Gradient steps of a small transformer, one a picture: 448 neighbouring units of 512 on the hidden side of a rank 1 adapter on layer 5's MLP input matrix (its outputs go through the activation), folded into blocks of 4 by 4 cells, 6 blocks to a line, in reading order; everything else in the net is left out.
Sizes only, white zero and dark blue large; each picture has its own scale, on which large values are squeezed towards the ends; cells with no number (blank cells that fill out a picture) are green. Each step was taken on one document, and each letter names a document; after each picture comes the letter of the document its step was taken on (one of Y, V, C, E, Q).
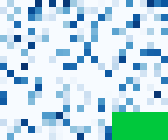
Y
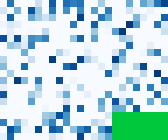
Y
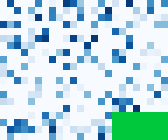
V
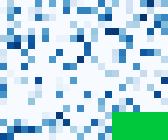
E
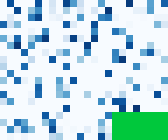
V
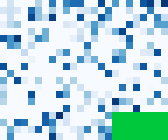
Y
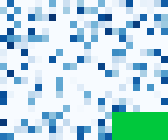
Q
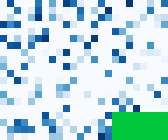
V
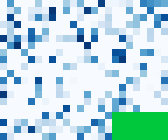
E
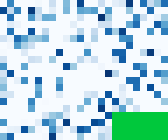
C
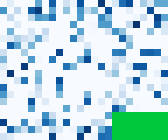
Q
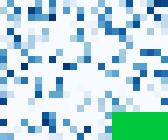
Q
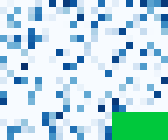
Y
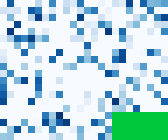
C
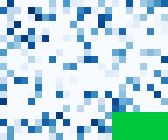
C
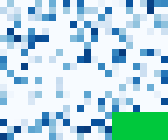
C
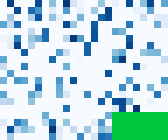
V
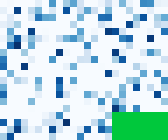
E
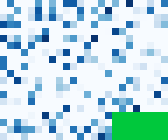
V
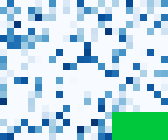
C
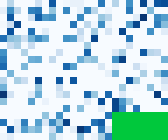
C
